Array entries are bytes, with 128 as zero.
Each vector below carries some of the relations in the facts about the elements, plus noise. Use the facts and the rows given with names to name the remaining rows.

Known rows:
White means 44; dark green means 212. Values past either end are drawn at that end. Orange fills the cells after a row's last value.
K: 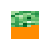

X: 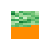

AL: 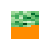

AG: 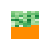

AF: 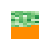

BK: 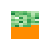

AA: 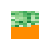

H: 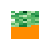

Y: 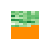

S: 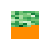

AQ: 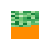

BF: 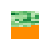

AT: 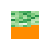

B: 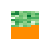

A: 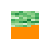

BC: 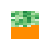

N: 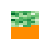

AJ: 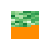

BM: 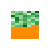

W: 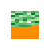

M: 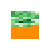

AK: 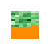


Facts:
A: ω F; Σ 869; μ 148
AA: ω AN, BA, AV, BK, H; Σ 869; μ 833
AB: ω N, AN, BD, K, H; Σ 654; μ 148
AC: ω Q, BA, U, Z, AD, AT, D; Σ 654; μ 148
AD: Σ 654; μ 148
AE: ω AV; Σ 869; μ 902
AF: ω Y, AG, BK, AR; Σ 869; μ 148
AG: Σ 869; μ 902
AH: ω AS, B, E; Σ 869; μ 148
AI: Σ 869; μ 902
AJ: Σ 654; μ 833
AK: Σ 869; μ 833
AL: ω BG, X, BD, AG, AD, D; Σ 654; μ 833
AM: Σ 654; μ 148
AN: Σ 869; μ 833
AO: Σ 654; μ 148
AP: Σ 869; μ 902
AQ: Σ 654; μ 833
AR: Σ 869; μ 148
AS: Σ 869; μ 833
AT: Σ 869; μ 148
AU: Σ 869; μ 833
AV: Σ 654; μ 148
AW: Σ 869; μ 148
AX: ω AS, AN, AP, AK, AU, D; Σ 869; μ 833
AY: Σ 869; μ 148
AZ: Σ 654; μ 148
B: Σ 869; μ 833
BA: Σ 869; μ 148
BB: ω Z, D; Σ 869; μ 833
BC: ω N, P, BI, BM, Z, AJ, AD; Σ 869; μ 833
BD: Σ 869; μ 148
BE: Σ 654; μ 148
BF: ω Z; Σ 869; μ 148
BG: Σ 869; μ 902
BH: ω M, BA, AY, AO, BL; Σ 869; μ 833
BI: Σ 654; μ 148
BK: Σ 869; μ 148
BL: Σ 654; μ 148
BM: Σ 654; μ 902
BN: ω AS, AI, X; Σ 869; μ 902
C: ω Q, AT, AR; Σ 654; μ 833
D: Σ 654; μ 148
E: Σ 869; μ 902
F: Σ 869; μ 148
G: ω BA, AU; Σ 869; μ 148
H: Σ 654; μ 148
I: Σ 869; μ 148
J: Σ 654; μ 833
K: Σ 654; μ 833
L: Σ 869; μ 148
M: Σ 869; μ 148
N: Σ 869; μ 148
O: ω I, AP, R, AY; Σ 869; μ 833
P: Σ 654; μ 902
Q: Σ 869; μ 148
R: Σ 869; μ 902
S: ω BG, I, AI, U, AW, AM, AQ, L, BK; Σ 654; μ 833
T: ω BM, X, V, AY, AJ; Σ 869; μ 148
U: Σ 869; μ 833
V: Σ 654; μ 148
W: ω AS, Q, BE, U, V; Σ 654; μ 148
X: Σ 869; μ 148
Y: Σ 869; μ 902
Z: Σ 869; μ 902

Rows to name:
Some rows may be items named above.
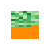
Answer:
AY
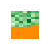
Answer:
AI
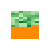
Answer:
BD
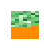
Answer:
AC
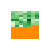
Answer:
AG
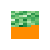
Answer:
AZ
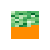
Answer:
C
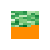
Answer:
BI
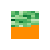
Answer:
AS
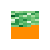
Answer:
BE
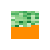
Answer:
AA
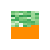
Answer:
AP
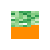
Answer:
AT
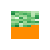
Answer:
BK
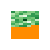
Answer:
D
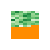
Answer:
AX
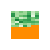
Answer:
Z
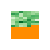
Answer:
BD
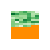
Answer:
BF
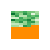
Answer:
N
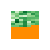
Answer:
AV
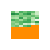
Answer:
T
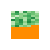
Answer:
U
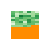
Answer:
BG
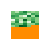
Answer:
AM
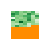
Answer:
BH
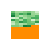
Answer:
Q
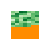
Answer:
AB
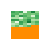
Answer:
BN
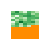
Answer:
AU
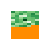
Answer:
D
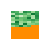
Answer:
AQ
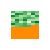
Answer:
W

